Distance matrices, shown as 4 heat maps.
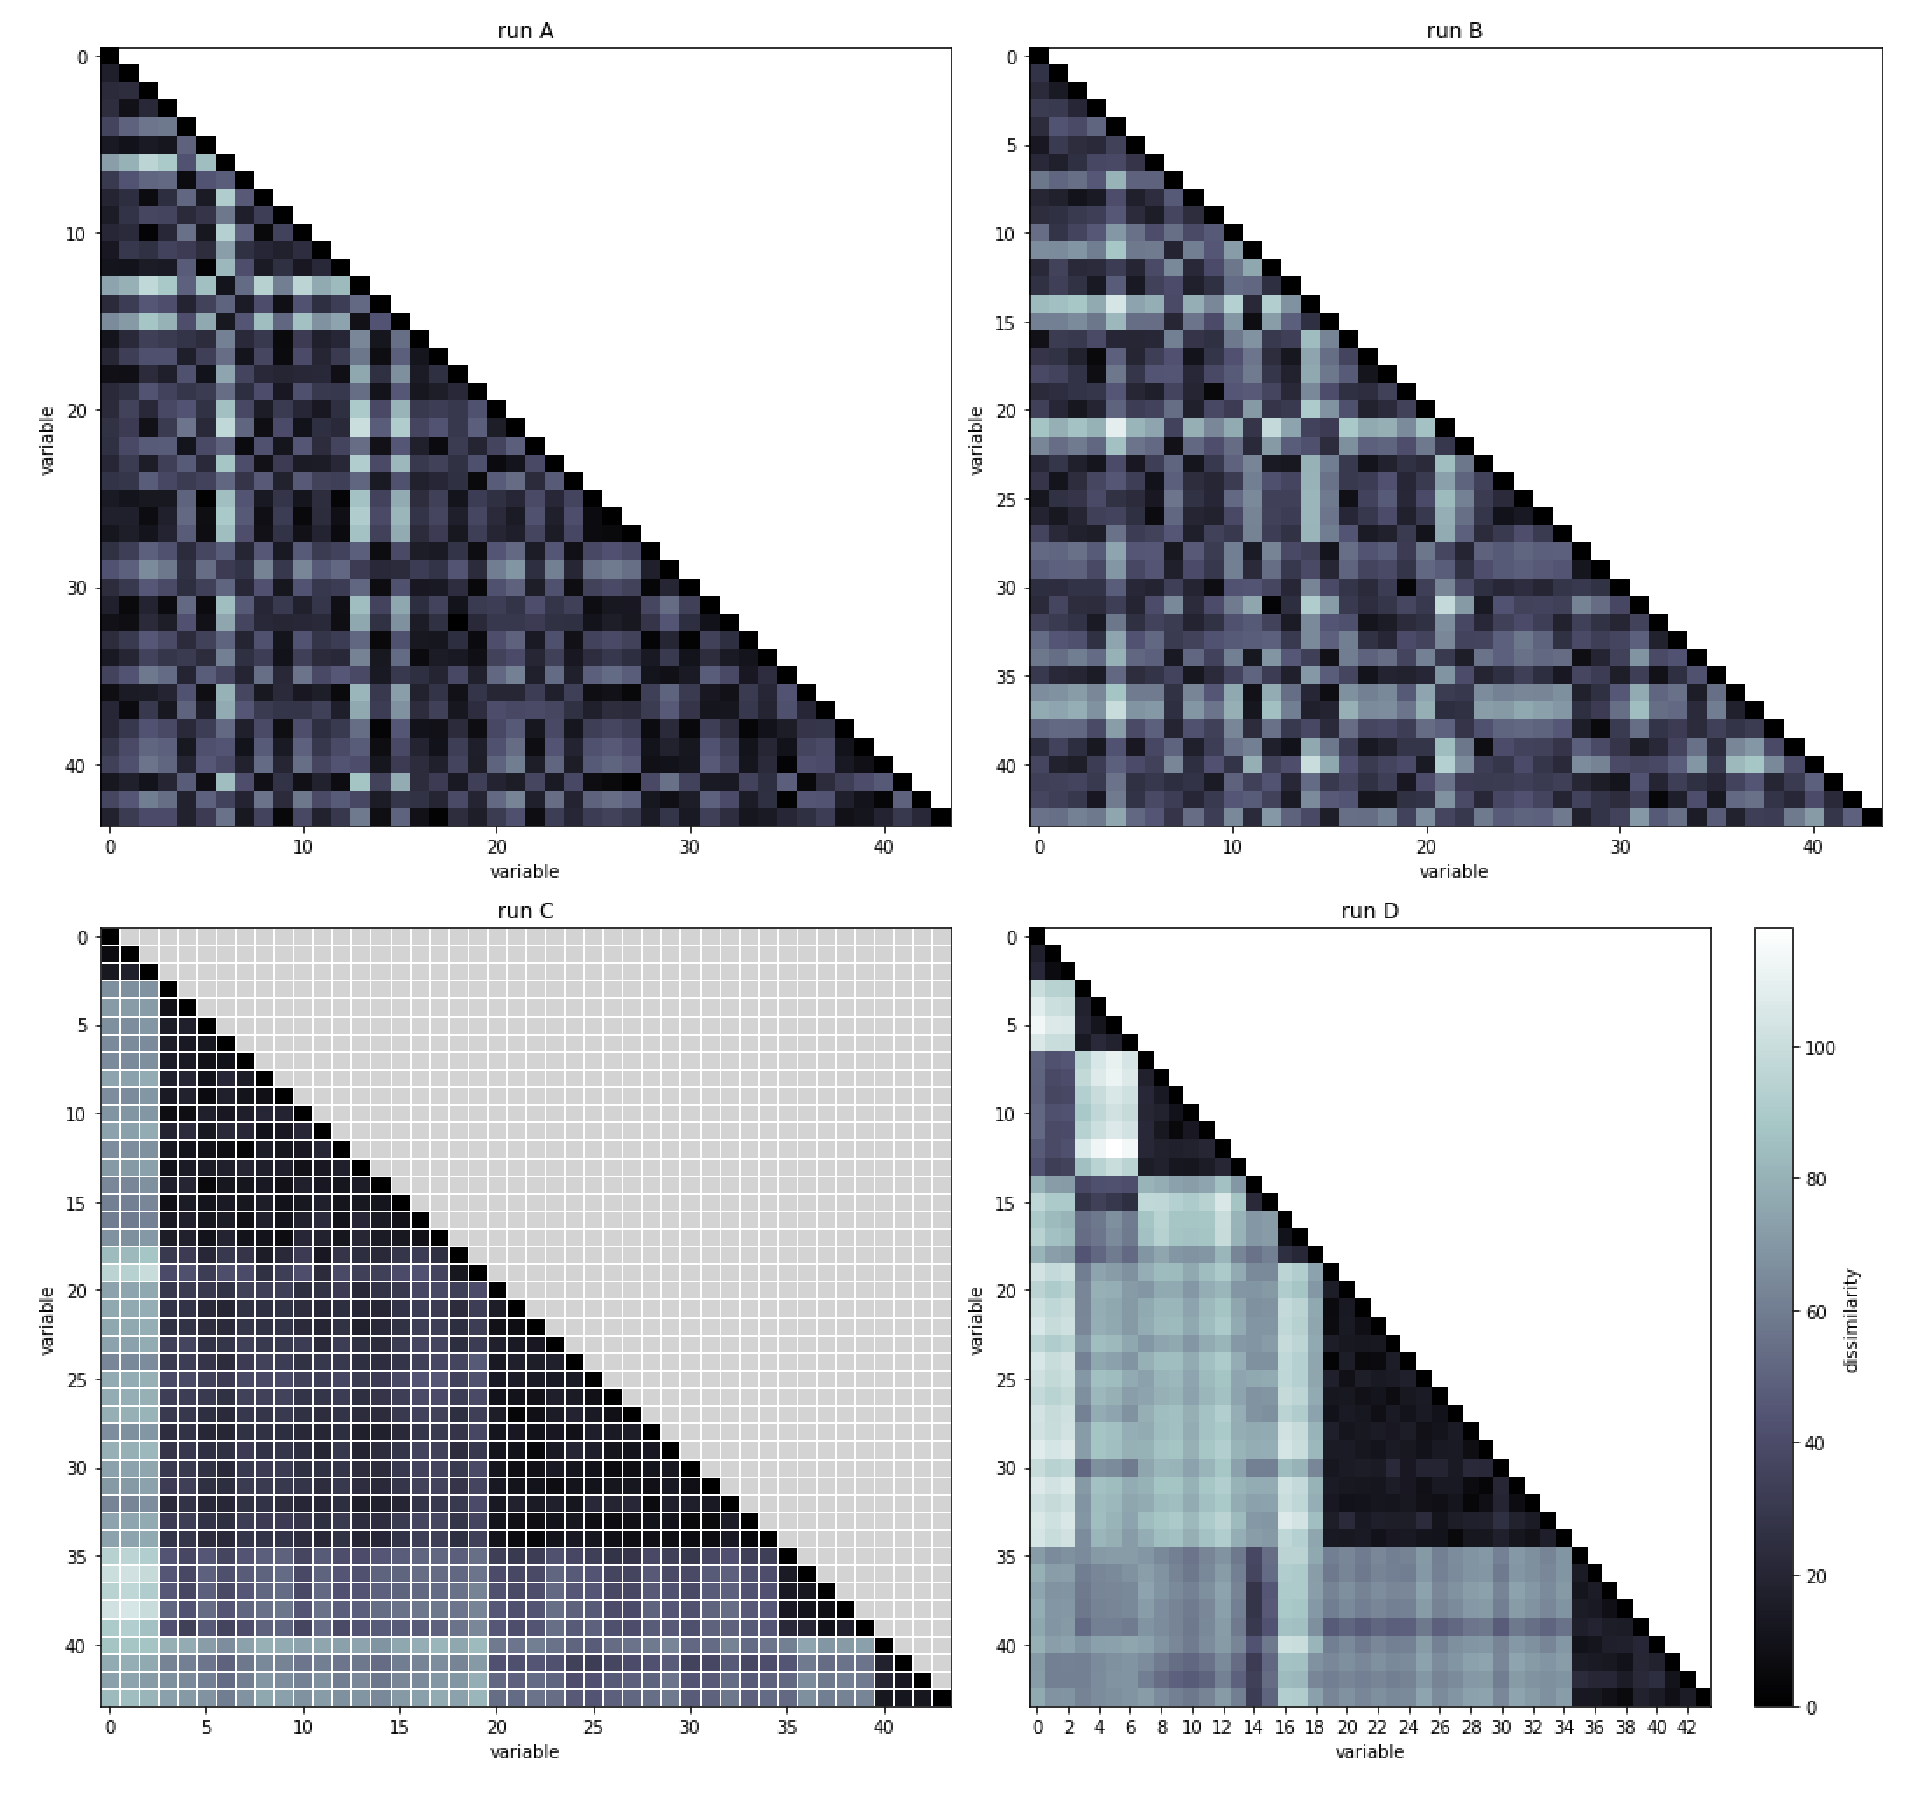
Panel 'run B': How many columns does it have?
44
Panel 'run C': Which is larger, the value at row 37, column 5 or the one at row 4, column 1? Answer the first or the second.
the second
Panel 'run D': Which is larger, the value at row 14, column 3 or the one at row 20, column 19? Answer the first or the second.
the first
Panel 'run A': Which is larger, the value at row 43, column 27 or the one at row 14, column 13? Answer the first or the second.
the second
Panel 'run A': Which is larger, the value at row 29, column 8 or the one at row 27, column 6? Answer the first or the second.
the second
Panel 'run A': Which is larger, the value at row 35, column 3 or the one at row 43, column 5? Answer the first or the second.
the first
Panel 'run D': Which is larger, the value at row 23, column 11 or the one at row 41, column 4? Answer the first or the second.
the first
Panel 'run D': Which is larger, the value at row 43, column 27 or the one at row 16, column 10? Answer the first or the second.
the second
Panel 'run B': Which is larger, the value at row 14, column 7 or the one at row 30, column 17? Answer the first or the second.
the first
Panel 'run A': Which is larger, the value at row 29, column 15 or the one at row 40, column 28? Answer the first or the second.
the first
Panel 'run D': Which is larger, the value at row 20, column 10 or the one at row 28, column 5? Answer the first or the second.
the second
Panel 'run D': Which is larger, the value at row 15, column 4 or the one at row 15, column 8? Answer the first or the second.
the second
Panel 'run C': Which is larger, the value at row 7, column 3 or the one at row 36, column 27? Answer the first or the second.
the second
